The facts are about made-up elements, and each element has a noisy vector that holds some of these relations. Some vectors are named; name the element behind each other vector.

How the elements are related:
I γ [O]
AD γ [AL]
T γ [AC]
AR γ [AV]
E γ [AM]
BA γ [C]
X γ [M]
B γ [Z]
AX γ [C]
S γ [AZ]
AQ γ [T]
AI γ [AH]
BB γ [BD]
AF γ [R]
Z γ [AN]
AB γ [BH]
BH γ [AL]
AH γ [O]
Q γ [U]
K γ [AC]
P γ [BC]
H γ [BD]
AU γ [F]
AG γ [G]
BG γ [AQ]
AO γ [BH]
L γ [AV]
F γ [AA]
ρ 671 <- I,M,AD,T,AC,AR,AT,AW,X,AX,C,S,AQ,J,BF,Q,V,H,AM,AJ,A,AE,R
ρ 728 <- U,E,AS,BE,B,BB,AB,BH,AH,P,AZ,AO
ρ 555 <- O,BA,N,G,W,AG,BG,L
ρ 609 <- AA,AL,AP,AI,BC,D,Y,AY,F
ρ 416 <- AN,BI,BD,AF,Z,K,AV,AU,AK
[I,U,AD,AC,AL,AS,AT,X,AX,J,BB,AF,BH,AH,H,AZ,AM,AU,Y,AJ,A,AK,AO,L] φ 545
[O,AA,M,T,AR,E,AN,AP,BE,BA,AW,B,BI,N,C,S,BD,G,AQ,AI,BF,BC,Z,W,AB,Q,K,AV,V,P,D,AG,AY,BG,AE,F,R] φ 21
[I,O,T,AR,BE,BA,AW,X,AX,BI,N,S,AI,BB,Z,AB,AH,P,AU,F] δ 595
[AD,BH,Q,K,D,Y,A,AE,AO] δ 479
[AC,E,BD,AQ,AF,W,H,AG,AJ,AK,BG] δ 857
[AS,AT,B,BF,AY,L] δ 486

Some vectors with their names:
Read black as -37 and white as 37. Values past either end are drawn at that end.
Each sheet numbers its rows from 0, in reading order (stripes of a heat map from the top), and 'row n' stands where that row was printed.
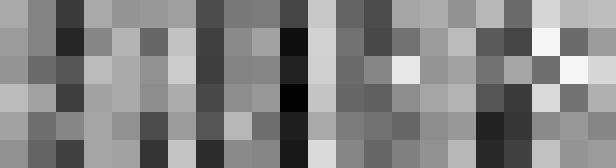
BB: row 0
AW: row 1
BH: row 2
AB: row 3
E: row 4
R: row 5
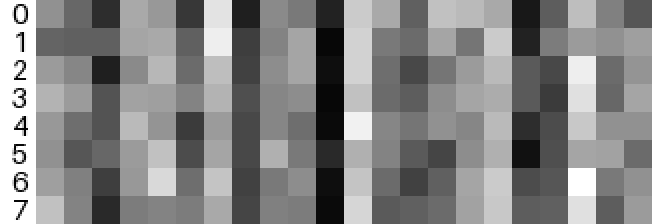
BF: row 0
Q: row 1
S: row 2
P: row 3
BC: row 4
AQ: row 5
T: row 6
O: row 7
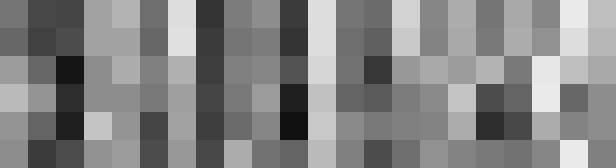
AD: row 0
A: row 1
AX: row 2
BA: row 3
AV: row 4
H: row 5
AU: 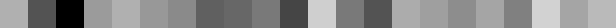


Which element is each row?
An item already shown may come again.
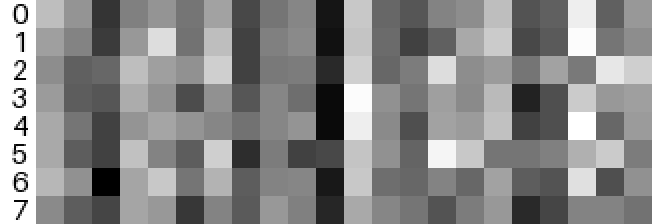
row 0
N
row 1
T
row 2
AO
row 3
AA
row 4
F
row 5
AS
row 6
Z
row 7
BD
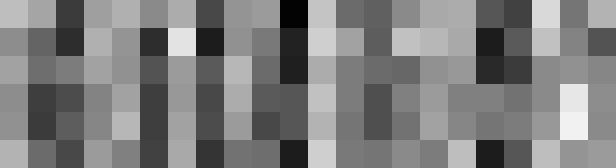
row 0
AB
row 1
BF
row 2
E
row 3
AJ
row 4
AC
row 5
G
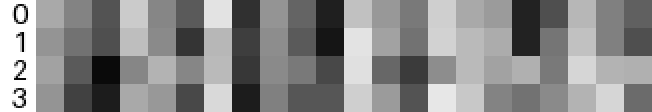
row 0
B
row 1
AY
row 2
I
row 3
AT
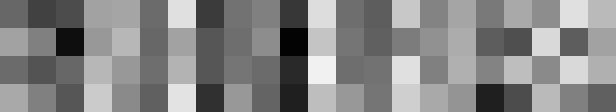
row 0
A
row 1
BI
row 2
Y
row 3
B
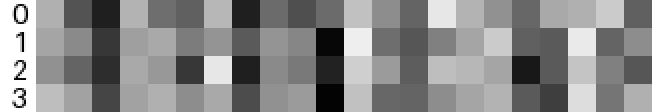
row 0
L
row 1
AI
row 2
BF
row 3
AB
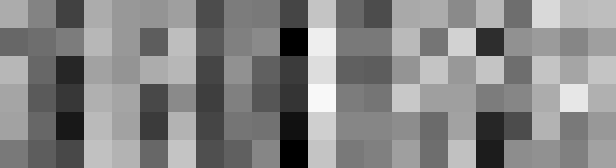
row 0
BB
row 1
D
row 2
AH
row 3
AL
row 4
AN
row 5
K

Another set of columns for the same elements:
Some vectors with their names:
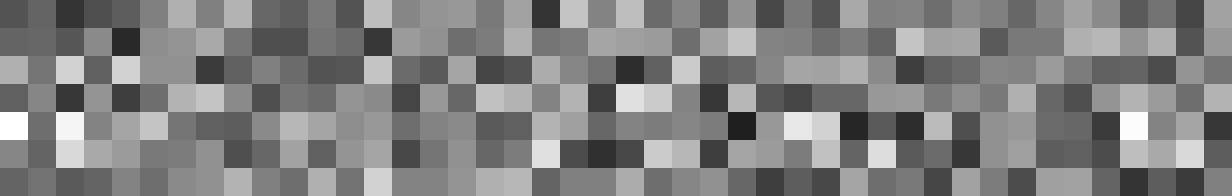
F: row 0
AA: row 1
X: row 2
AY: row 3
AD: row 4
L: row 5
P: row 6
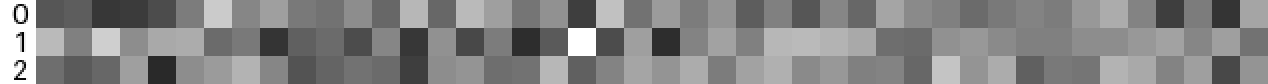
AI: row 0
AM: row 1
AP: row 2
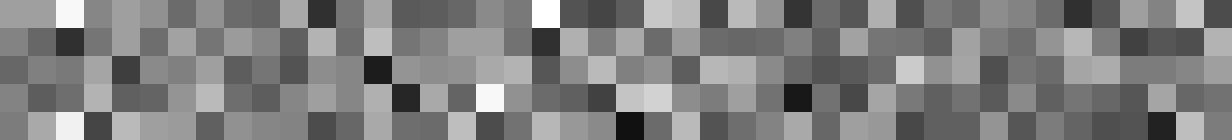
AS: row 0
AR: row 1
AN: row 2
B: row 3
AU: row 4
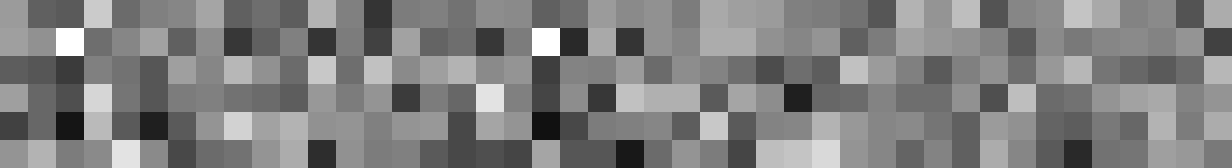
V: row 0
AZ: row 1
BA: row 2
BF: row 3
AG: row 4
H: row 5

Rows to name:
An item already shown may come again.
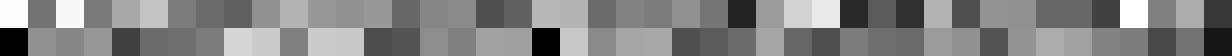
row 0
AD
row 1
K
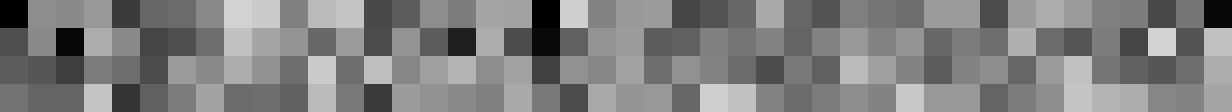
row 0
K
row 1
AQ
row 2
BA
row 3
G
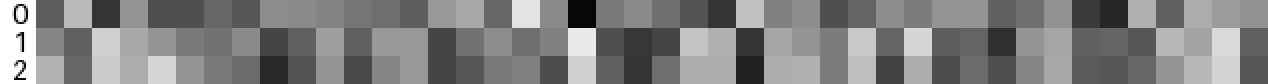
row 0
BD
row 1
L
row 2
AT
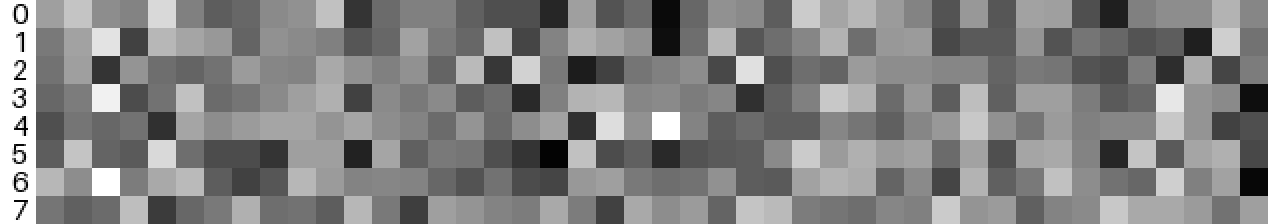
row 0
AJ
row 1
AU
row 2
E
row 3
Y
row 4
D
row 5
AC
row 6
A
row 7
G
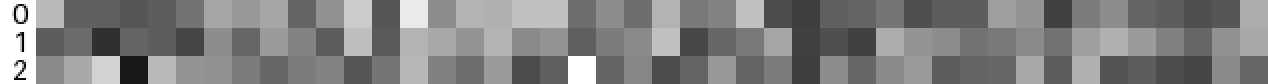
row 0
AB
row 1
O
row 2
AH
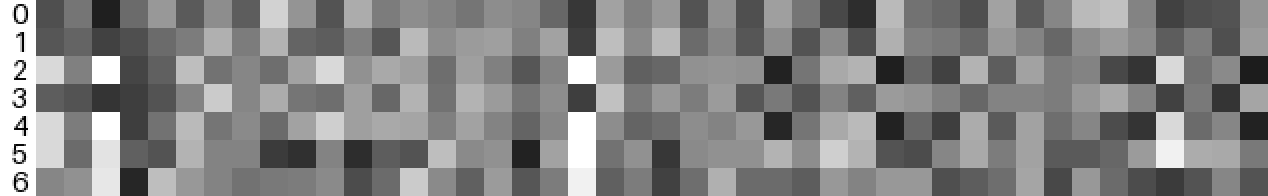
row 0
T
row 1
F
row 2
AO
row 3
AI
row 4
AO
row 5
AL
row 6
BB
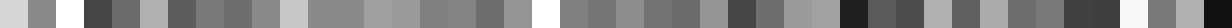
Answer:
BH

